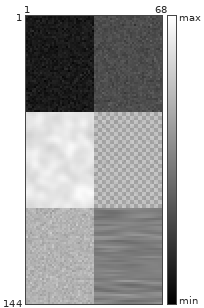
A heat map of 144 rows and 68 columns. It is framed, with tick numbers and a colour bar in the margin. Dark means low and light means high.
It is made of 3 by 2 panels. Panel 1,1: very low, fine-grained, faint in contrast. Panel 1,2: low, fine-grained, faint in contrast. Panel 2,1: very high, blotchy, faint in contrast. Panel 2,2: high, checkered. Panel 3,1: high, fine-grained, faint in contrast. Panel 3,2: middling, streaked across, faint in contrast.
